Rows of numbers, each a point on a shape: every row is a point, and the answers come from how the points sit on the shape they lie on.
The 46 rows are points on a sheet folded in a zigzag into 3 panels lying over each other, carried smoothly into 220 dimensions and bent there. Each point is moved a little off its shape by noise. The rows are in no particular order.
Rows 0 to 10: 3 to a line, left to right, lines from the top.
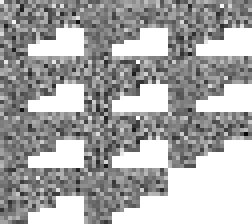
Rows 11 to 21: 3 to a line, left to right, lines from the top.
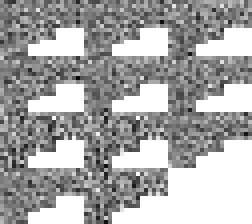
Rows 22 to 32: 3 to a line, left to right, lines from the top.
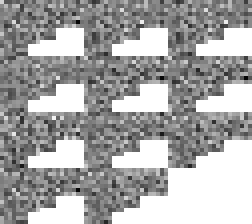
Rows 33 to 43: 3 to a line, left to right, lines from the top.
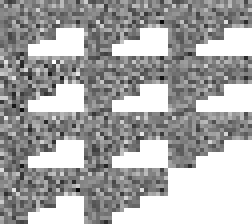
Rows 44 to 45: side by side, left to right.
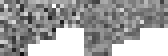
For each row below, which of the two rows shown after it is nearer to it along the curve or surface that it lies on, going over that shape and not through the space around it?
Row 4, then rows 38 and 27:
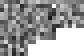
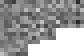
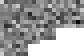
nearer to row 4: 38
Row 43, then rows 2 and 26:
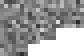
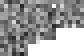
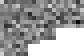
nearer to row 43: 2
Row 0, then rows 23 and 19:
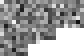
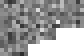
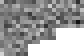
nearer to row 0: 19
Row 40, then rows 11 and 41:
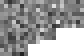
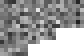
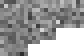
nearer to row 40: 11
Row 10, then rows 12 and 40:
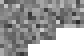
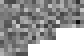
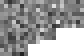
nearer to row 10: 40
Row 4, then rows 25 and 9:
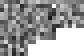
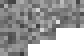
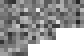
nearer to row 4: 25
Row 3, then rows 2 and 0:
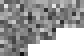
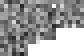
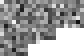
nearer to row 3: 2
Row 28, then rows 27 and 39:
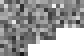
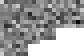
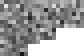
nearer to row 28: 39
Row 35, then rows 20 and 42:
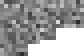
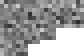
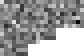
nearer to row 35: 20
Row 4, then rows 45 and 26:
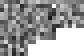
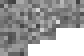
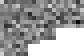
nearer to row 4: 45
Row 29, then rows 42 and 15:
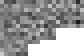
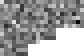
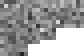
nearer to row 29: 42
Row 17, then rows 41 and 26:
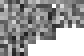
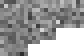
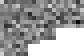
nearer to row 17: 41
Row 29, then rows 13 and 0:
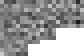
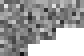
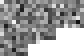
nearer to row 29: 0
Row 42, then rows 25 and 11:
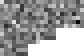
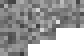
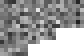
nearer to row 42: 11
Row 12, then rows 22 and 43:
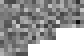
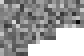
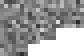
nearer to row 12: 22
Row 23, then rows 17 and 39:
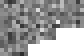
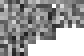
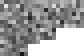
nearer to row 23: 17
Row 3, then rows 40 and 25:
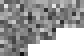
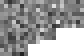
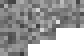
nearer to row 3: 25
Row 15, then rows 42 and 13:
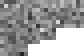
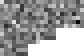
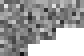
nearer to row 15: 13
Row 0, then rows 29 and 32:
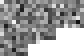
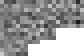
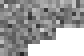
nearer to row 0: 29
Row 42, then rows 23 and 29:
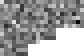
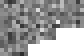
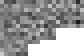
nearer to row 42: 29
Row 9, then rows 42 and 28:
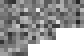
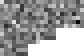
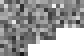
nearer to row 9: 42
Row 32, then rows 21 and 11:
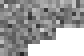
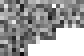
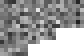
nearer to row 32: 21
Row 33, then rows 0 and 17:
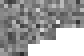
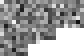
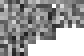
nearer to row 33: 17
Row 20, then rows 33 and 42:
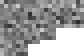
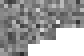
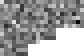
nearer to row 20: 33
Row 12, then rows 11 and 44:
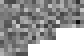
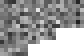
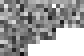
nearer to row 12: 11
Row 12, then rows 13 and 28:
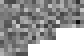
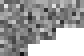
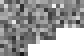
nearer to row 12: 28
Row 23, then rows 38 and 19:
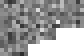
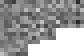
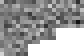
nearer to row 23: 38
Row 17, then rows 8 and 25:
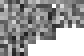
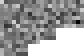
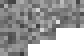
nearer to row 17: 25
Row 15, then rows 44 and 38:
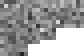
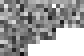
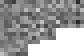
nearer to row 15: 44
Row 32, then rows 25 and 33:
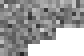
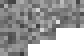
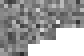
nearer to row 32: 25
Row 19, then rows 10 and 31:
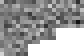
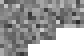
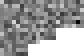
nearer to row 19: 31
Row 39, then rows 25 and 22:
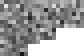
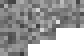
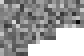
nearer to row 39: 25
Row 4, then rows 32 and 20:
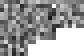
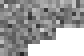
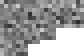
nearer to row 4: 32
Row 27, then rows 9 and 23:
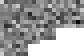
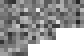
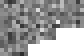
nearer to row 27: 9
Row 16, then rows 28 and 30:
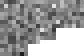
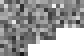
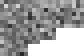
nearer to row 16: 30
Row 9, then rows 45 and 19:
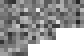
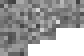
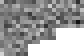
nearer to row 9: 19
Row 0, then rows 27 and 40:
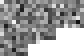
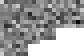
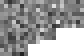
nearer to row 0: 27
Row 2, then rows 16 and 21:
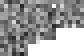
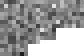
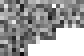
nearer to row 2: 21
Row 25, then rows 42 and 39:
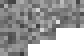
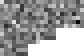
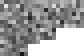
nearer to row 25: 39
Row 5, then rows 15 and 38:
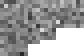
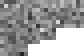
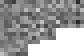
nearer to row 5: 15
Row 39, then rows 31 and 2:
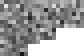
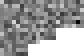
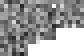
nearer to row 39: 2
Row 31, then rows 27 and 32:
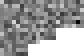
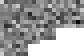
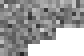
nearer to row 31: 27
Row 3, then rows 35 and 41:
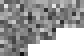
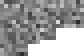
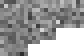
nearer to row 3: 41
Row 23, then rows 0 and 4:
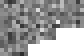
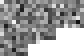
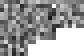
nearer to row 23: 4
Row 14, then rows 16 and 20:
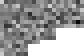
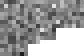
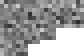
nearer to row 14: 20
